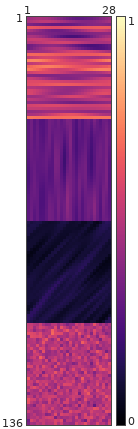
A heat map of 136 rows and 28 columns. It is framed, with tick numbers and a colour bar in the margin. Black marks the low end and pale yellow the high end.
It is made of 4 by 1 panels. Panel 1,1: middling, streaked across, strong in contrast. Panel 2,1: low, streaked downward, faint in contrast. Panel 3,1: very low, slanting up to the right, faint in contrast. Panel 4,1: middling, fine-grained.
